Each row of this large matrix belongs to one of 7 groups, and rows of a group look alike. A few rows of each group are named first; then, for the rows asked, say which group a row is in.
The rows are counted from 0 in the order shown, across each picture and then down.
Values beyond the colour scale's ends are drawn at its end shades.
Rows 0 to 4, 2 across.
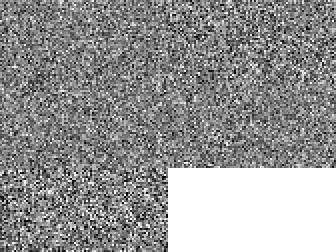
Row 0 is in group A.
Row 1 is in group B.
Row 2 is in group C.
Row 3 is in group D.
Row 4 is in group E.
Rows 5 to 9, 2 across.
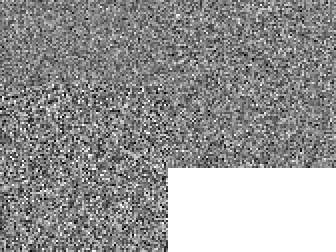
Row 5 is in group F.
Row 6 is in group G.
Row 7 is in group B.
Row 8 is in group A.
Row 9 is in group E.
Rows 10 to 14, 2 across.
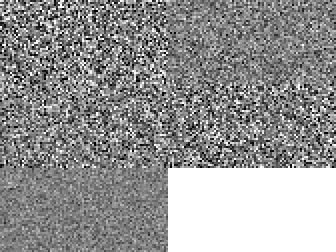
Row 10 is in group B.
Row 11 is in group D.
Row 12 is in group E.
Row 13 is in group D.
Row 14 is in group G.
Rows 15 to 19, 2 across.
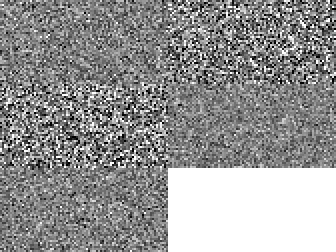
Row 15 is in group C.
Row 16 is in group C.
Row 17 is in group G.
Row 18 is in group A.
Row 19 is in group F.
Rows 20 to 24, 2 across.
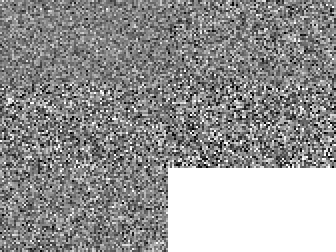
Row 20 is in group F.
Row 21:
E
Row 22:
G
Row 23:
D
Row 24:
A
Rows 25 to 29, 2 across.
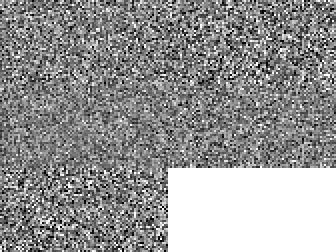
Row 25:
F
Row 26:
B
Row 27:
E
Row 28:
A
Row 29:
D
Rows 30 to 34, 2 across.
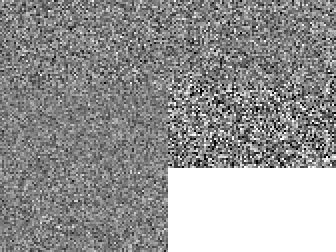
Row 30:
F
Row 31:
D
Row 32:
A
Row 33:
C
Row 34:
D
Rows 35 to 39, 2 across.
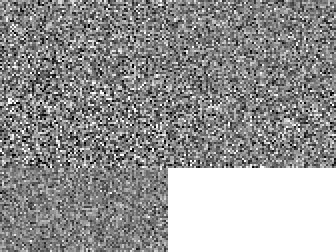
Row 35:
A
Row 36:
F
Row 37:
G
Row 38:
E
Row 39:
B
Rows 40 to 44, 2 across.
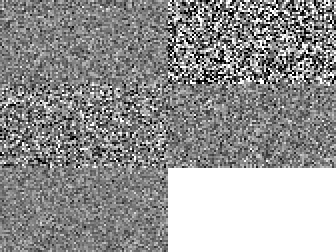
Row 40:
F
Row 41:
A
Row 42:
G
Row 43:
B
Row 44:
D
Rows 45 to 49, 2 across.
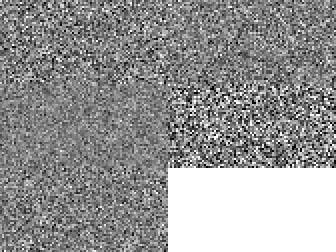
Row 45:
D
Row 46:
C
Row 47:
E
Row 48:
D
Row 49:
D
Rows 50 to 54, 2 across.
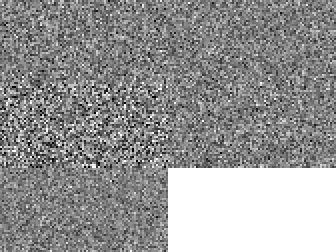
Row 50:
B
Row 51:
D
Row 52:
A
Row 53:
A
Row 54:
D
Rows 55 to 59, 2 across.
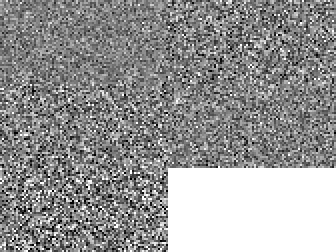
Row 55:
D
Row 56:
B
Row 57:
C
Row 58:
G
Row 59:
D
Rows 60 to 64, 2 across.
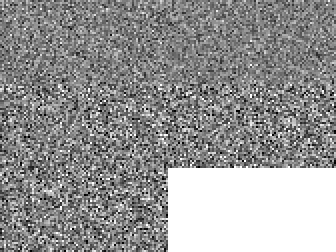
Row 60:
F
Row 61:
B
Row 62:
E
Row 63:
E
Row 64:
E
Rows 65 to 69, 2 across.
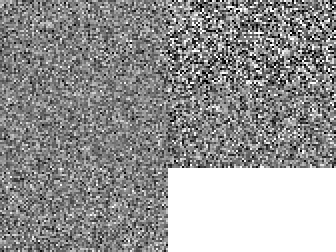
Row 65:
E
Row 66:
C
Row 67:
G
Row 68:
E
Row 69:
A
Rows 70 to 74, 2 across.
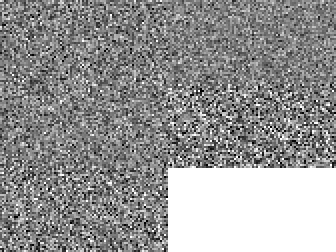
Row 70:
B
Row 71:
G
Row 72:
E
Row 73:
C
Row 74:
C
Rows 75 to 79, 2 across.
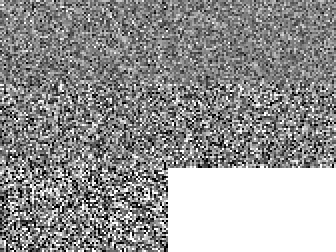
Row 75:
C
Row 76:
G
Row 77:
B
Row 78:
A
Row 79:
E
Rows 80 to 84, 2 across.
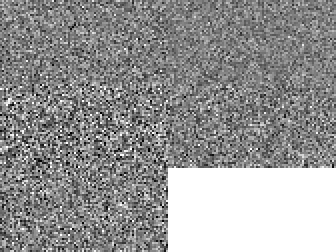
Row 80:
F
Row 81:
D
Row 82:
G
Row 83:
B
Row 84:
E
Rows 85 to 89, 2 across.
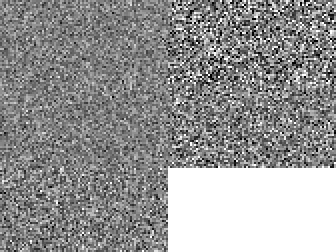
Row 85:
D
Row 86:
D
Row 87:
D
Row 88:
G
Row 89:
B
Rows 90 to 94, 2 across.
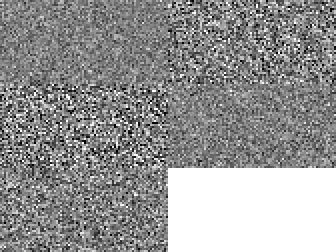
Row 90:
B
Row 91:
E
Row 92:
F
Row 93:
C
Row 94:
G
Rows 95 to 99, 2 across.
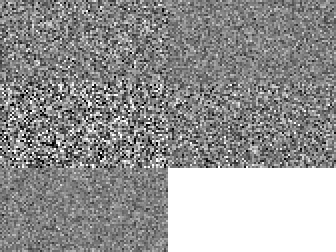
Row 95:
E
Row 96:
F
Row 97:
A
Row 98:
G
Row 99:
A
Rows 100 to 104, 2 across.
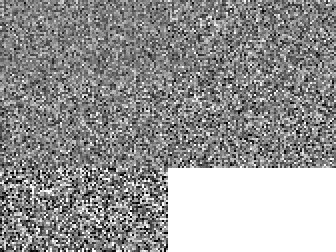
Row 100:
B
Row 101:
B
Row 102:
E
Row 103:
F
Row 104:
E
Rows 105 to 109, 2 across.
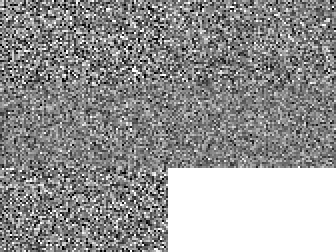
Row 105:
F
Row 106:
C
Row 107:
E
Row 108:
F
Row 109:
F
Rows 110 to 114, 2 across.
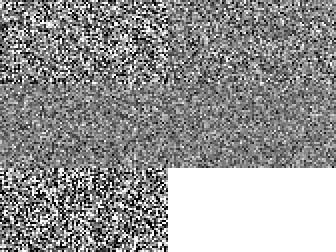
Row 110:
E
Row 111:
D
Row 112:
D
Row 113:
D
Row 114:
B
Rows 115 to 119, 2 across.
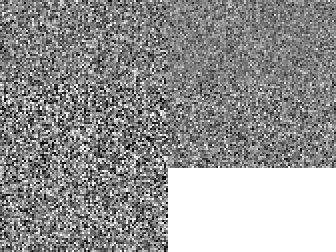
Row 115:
B
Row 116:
B
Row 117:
B
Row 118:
G
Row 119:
E
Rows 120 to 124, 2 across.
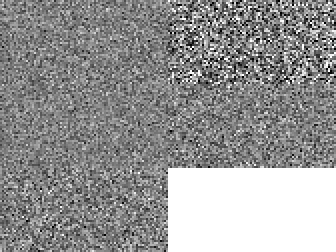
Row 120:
F
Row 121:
D
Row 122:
F
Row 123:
A
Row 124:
D
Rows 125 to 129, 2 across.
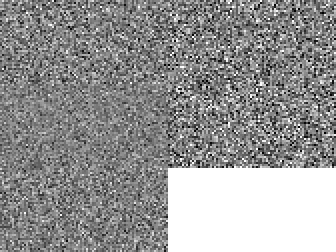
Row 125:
F
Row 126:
A
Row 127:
F
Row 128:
E
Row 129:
B
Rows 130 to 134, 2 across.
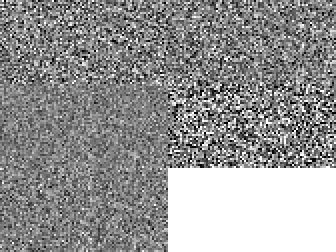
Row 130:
F
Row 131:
D
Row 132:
B
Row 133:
F
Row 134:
B
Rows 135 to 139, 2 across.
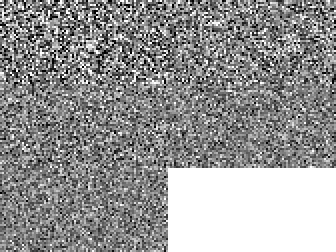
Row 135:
B
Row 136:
E
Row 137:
G
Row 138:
C
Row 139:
B
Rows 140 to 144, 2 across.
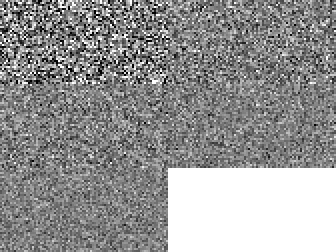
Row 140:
A
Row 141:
C
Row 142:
C
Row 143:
A
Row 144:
C
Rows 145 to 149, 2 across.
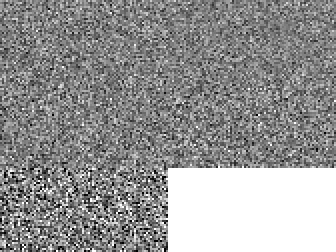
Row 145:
D
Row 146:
D
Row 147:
B
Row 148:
G
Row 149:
E
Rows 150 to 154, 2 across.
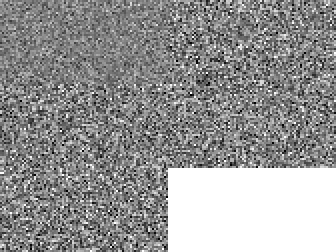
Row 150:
D
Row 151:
A
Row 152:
B
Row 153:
F
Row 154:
C
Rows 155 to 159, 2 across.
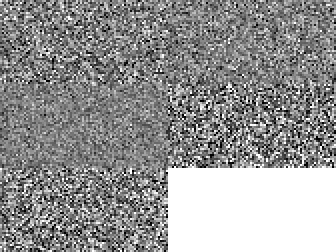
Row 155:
D
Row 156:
E
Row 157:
E
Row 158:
B
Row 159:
D
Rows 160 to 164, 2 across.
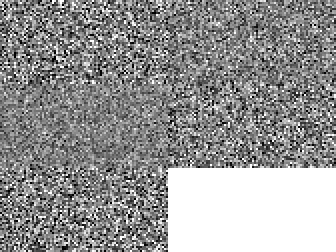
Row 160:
A
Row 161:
E
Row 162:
D
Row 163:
E
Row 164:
F
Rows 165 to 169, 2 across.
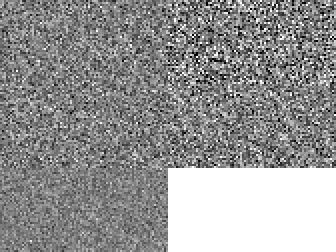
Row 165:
E
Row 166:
A
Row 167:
F
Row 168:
C
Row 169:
B
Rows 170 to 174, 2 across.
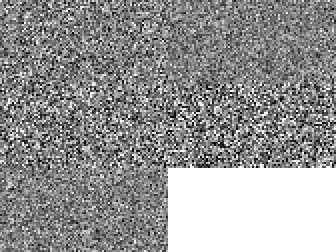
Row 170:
D
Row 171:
B
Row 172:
G
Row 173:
A
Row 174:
G
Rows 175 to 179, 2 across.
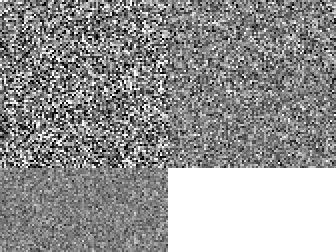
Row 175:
D
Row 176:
E
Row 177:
D
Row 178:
C
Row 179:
D
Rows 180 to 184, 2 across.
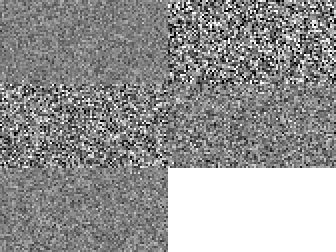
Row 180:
B
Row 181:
E
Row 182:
C
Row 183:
G
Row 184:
D
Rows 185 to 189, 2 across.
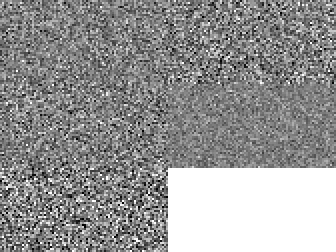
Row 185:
E
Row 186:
D
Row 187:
F
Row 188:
C
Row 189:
F
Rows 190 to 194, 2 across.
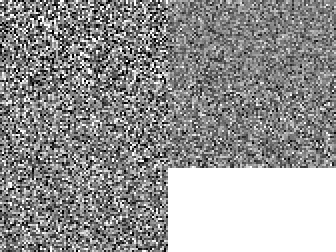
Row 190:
B
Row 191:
A
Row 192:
F
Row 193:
C
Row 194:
G
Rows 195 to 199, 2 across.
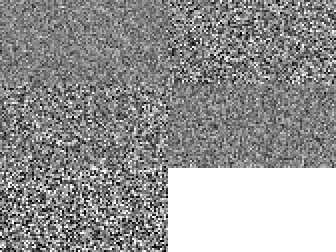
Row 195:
C
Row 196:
D
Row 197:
D
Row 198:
B
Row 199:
G
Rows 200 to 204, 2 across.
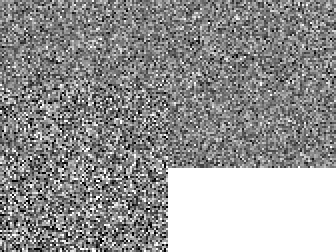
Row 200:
A
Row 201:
D
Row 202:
B
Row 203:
F
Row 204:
A
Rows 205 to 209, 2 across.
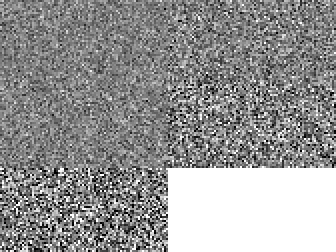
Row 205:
B
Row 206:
A
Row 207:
C
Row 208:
E
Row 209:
B
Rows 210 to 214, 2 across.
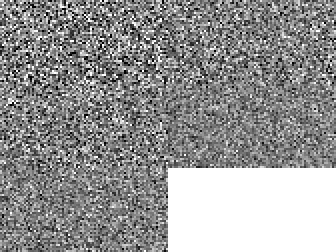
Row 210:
C
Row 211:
D
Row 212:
G
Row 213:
E
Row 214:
A
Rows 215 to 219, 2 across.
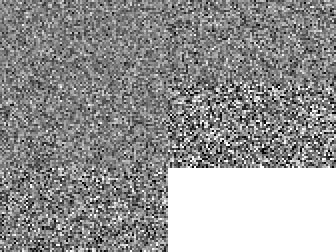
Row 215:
D
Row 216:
E
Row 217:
A
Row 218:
D
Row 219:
A
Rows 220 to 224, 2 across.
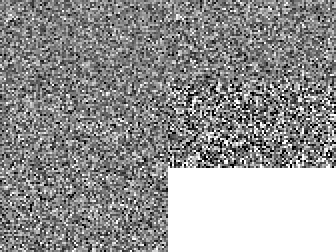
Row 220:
G
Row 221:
G
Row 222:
F
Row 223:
D
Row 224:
F
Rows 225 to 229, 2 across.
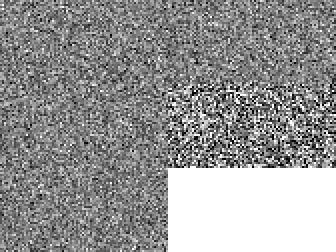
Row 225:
C
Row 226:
E
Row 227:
E
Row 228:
C
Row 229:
B
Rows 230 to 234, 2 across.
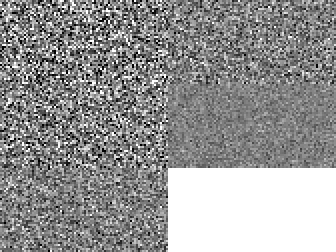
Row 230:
A
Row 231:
G
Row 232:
G
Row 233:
A
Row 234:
G
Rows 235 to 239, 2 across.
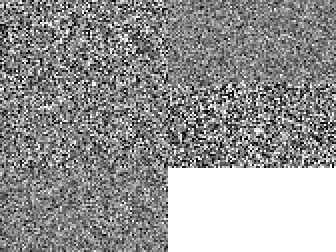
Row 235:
E
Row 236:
F
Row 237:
E
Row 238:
B
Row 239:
E
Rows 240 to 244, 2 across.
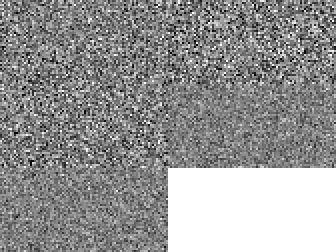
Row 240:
A
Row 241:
E
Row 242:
C
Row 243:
A
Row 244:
C
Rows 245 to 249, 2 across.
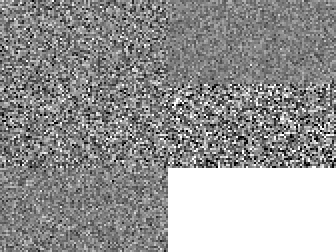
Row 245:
F
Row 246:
B
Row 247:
E
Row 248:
G
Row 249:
D
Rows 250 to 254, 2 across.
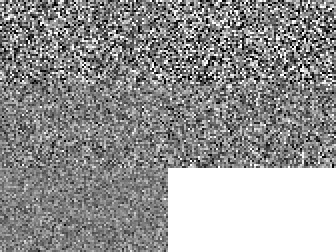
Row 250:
B
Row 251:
F
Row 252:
D
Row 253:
B
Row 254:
D
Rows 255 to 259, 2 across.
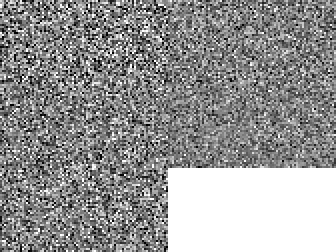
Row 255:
E
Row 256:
F
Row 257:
A
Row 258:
E
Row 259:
E
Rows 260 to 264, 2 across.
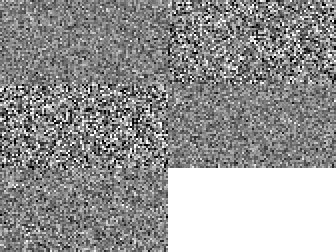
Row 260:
F
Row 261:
E
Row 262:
E
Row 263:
G
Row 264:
G
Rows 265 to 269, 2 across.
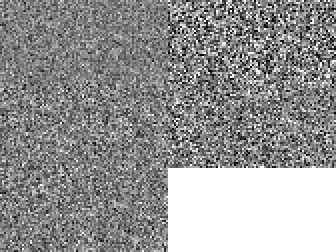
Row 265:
B
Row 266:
B
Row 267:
E
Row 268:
G
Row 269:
B
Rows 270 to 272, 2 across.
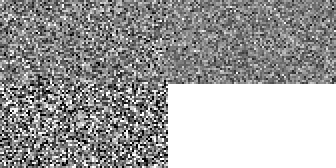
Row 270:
G
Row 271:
C
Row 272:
F
